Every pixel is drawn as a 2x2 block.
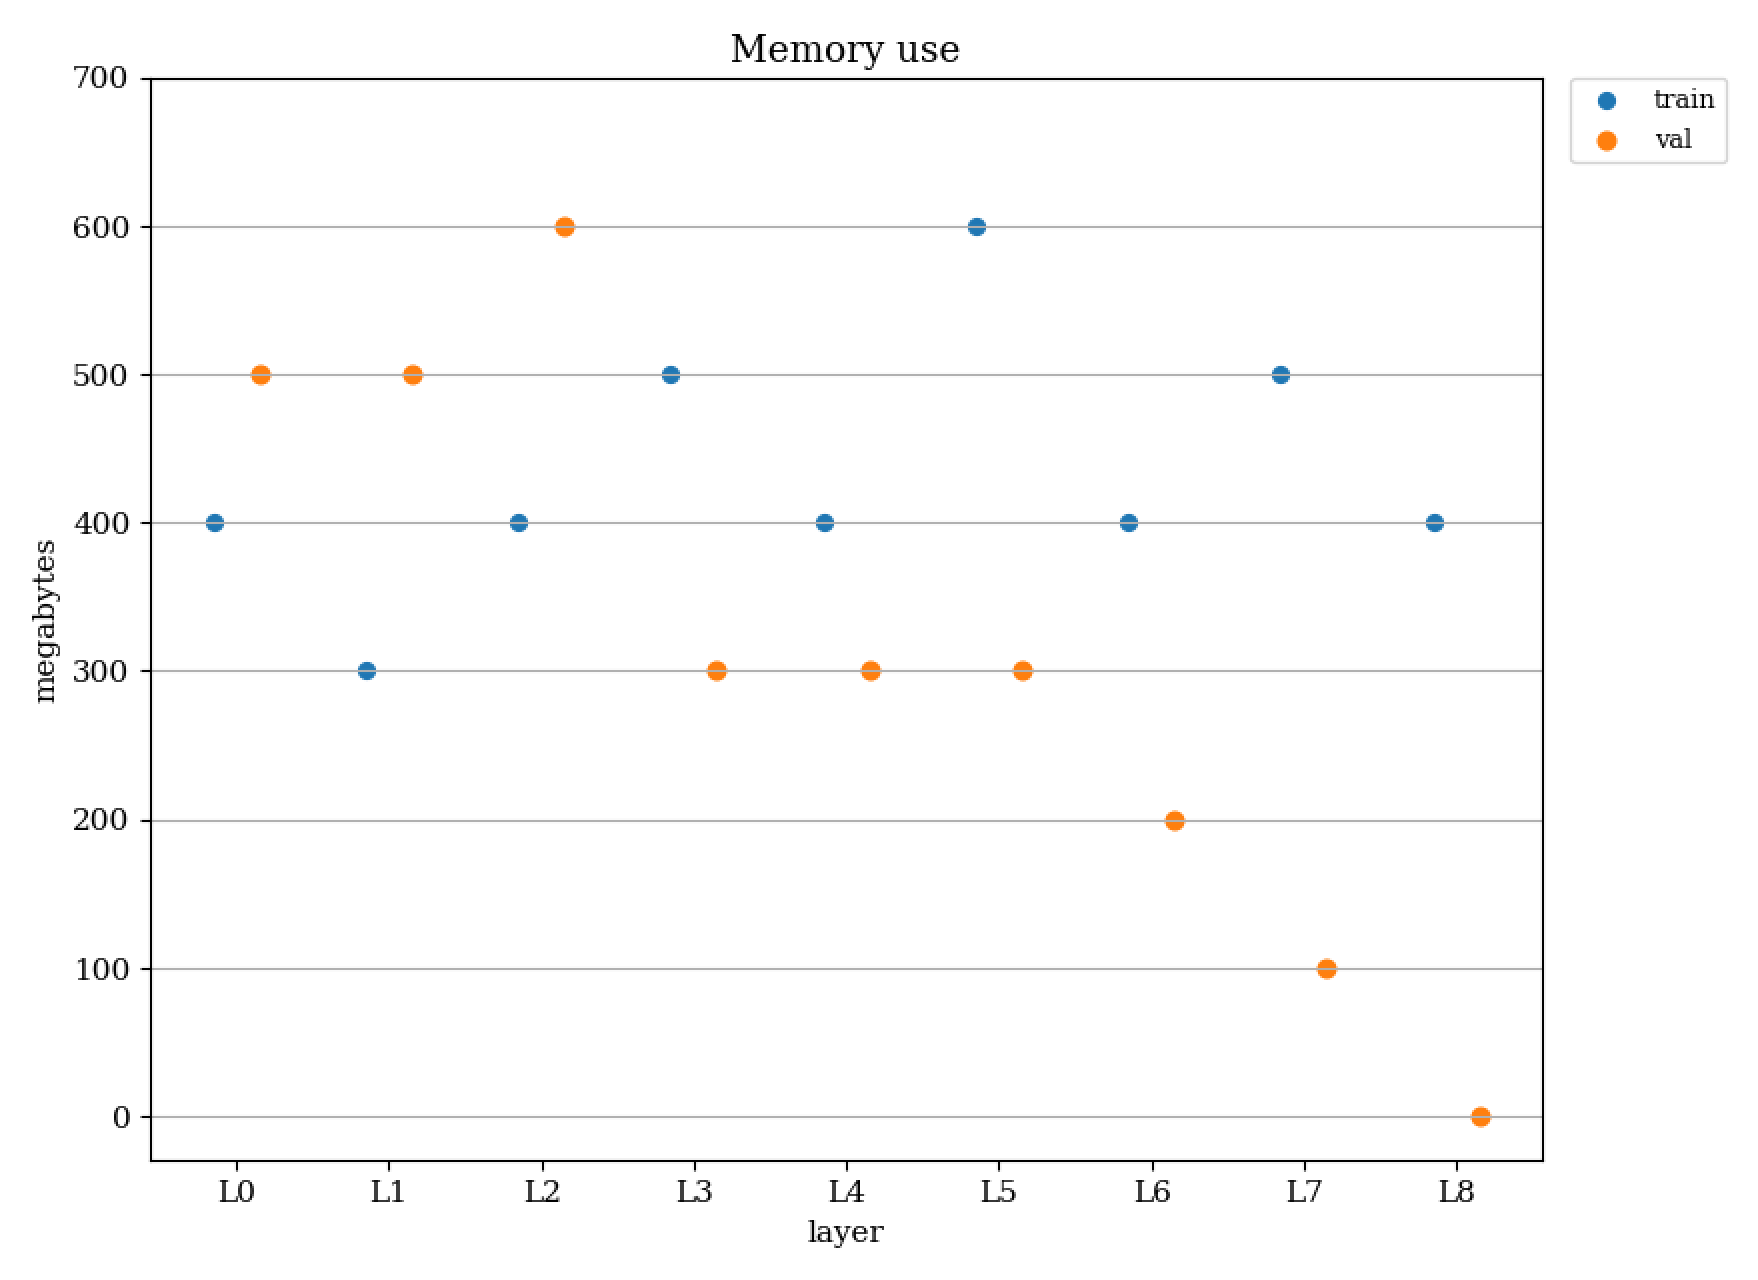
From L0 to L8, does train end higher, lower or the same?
the same
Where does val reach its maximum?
L2
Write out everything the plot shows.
Title: Memory use
x-axis: layer, ticks L0 L1 L2 L3 L4 L5 L6 L7 L8
y-axis: megabytes, ticks 0 100 200 300 400 500 600 700
Legend: train, val
Values:
train: 400 300 400 500 400 600 400 500 400
val: 500 500 600 300 300 300 200 100 0
